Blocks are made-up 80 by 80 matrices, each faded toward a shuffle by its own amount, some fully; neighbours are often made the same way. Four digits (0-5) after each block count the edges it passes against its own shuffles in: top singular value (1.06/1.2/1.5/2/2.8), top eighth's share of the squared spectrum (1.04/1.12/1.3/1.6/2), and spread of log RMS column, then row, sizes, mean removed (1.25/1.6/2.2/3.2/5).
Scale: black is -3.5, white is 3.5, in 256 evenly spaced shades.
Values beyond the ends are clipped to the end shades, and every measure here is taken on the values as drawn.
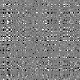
5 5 3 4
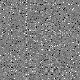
3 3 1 1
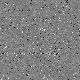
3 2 0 0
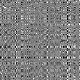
5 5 4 3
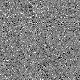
3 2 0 1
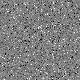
2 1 0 0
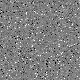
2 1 0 0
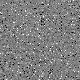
3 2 0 0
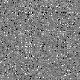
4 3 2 1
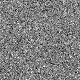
1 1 0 0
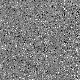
1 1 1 0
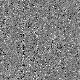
1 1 2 0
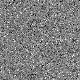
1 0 1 0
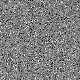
2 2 0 0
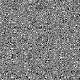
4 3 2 1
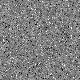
2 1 0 0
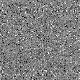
3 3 1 1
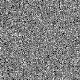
3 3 1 1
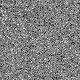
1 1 0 0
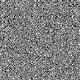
3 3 1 1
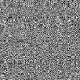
4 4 2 2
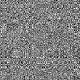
4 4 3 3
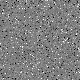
0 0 0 0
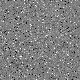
1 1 0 0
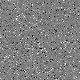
2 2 0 0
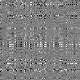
4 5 3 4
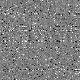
3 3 1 2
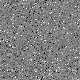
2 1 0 0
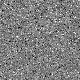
2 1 0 0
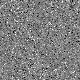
0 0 0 0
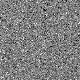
2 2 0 0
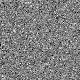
2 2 0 0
